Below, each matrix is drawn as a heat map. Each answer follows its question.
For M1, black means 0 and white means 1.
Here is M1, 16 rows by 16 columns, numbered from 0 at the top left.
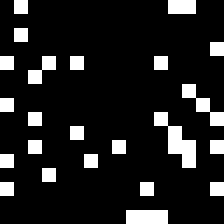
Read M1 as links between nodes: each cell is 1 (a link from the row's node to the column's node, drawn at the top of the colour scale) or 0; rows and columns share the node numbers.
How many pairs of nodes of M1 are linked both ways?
3
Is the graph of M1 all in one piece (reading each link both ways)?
yes
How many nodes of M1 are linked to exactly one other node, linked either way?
1
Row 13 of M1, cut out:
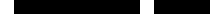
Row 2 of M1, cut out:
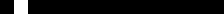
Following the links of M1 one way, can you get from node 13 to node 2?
yes
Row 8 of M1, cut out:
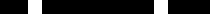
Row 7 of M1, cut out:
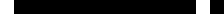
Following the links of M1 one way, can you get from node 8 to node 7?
no
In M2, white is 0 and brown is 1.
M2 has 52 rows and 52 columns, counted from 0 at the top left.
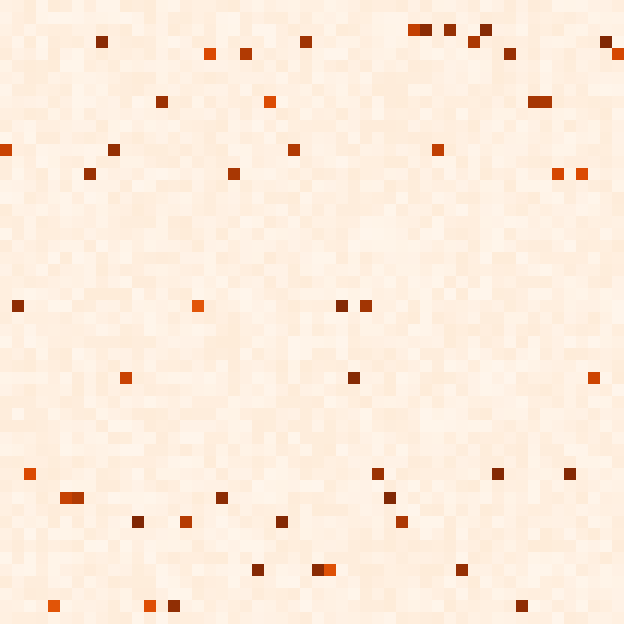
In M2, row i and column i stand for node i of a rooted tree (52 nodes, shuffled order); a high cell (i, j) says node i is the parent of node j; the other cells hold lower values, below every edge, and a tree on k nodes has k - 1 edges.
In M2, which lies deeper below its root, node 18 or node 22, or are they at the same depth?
node 18
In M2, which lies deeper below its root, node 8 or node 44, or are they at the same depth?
node 44
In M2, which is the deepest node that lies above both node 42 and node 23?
50
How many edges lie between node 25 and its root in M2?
1
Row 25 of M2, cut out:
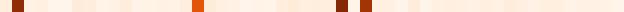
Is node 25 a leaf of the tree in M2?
no
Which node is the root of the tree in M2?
3
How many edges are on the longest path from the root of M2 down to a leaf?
3
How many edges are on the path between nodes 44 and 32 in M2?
5
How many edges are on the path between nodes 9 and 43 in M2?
3
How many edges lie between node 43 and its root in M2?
2
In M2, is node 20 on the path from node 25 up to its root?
no
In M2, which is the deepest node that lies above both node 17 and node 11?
50
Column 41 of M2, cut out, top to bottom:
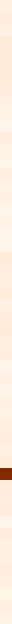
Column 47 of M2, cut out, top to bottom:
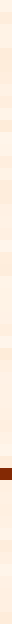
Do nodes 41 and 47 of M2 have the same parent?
yes
